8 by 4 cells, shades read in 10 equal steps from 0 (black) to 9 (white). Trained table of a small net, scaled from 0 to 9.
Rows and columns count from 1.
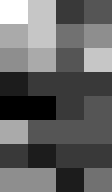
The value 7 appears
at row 1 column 2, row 2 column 2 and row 3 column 4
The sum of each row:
21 22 21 7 5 15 7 15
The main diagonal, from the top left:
9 7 3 2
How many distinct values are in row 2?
4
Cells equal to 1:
3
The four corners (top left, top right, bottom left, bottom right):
9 3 5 4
